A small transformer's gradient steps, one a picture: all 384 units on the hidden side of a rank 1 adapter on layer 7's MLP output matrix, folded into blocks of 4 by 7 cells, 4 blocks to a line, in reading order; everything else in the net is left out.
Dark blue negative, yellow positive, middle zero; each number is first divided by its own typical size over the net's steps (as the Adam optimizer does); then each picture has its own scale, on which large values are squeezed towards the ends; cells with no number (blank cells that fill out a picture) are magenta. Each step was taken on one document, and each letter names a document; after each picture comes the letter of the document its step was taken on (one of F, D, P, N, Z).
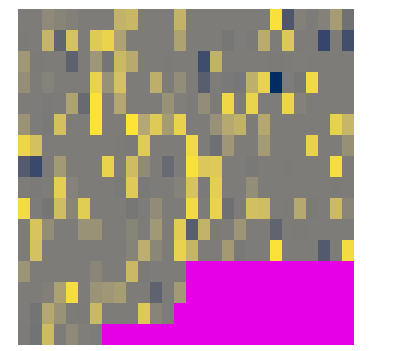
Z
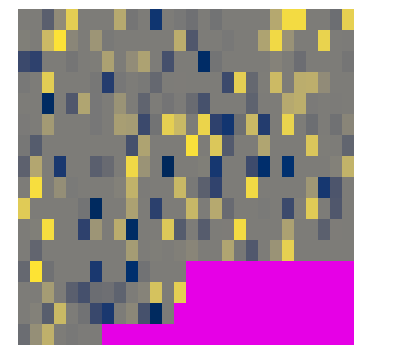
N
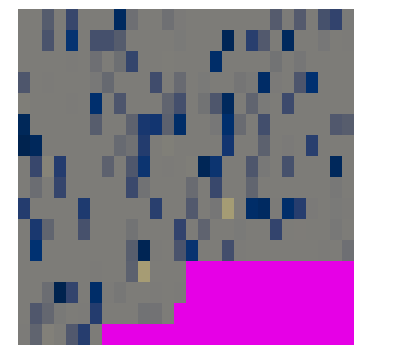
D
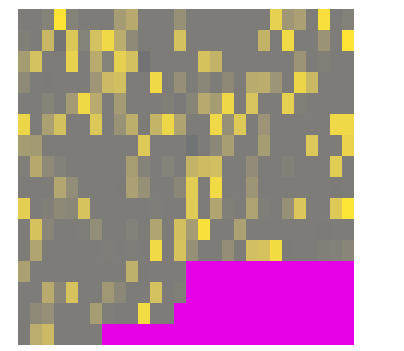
Z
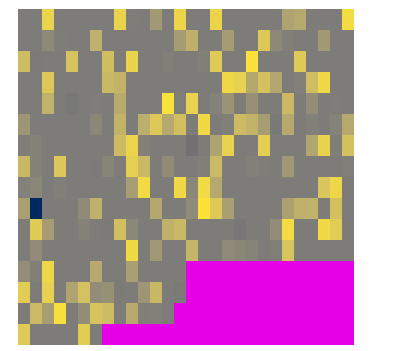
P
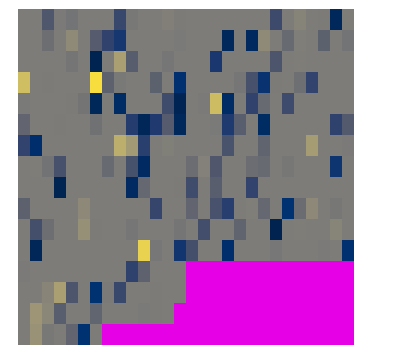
D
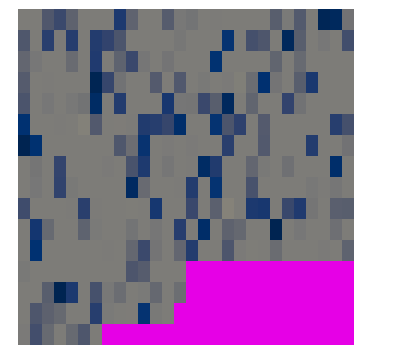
D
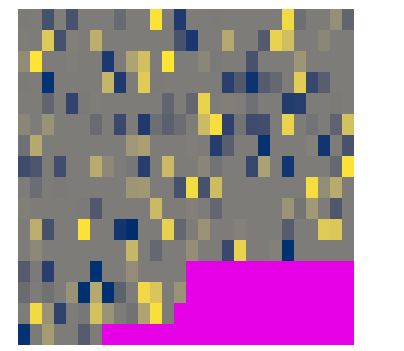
N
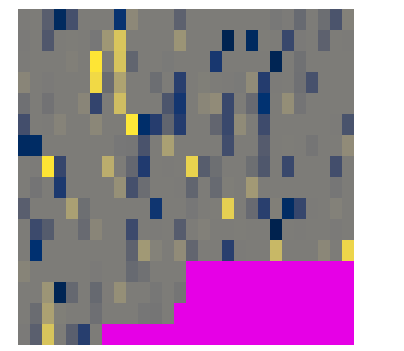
D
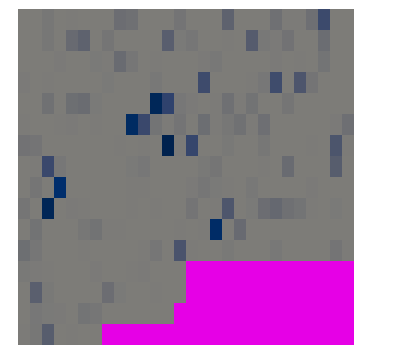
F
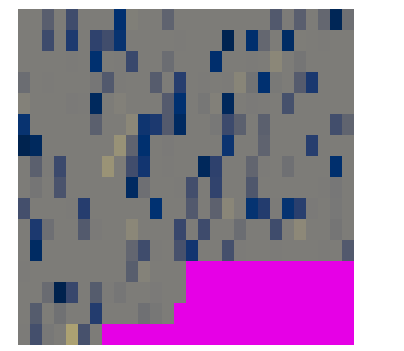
D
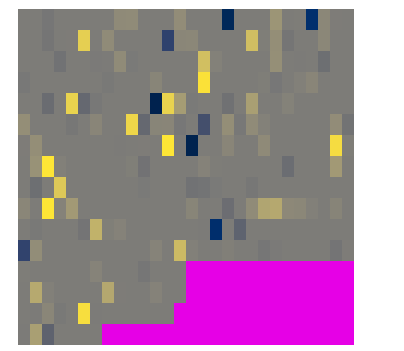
F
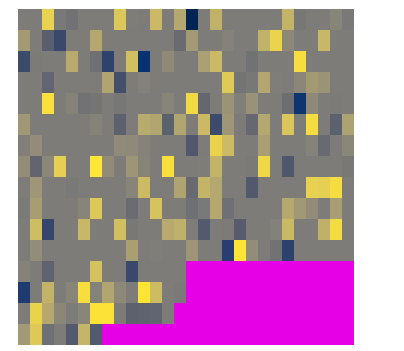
N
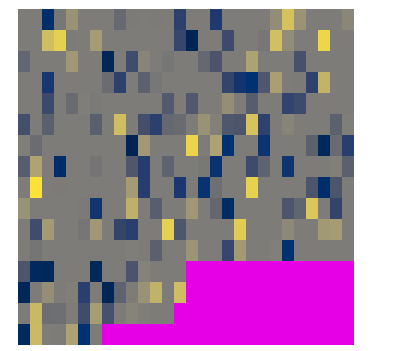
N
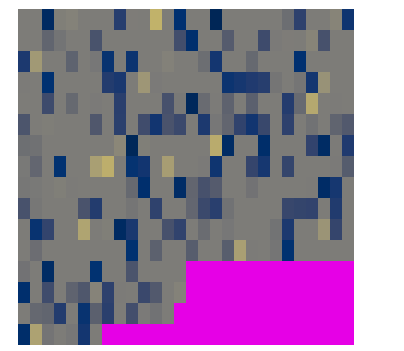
P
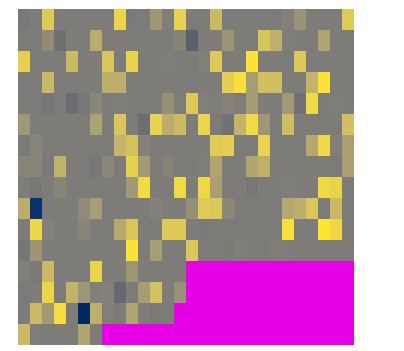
P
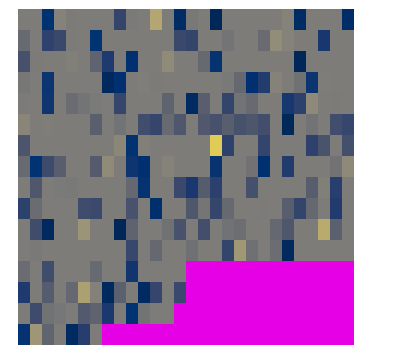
N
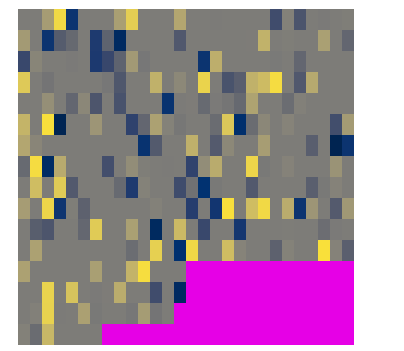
Z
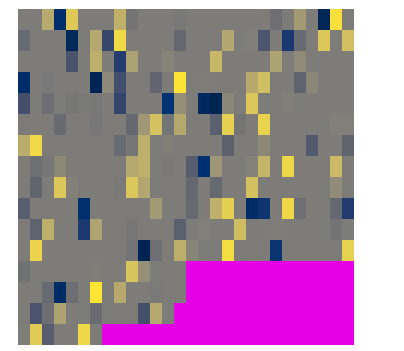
D
